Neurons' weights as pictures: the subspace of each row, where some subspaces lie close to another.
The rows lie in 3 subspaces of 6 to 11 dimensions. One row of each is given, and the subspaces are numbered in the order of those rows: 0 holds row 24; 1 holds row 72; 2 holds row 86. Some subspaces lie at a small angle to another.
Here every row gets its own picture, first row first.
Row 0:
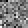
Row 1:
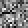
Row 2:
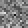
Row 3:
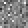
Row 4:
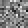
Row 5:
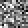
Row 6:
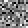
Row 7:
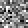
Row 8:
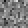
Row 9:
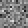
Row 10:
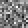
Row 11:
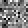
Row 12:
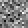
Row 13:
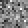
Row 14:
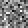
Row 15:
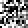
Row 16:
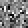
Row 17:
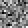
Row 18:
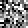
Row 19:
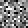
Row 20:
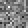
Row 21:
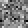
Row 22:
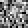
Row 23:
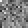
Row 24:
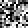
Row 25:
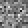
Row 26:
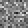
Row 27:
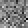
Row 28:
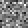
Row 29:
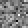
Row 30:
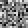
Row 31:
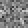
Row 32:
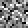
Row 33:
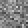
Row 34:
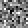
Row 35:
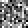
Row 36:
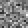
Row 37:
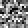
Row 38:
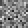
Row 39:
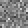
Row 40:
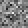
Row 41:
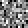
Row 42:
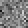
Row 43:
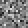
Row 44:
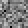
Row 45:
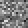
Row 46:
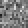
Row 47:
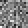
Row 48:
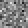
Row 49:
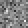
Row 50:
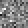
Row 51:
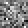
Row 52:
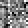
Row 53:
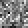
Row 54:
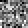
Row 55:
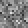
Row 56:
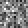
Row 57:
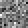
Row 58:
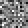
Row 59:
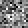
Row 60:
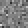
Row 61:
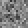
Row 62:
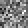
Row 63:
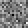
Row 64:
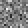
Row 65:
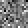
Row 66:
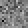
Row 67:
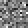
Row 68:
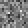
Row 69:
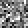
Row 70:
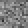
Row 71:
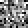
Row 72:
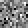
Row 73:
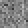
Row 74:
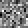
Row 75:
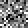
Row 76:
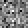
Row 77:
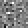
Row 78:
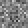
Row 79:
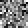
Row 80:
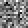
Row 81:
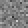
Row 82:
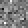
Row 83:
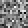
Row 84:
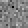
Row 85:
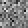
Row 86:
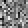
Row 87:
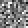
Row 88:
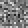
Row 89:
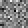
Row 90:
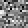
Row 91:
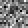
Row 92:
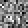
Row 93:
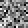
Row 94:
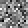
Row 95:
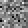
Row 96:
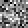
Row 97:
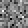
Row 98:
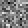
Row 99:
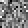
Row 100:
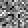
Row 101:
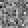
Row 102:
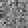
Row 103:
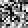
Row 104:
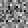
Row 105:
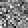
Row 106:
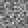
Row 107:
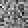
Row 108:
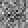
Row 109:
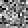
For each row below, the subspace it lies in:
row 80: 2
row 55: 0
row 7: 1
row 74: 2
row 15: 1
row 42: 2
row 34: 2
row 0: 2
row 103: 0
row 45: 0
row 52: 1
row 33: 0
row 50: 2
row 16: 1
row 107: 0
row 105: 2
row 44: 1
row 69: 0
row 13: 0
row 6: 0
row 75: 1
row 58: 2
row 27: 2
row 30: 2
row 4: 2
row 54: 2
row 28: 0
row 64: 1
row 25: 1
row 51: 2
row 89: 2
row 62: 1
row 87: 1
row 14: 2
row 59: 0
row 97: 2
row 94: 2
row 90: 1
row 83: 2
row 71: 1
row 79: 1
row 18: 0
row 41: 1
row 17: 0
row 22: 1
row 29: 1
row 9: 2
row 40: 0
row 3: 1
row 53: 0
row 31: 1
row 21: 0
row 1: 0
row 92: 0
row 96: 0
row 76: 2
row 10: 0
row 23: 0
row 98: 0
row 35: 0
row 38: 2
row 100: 1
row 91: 1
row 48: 0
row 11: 2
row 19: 2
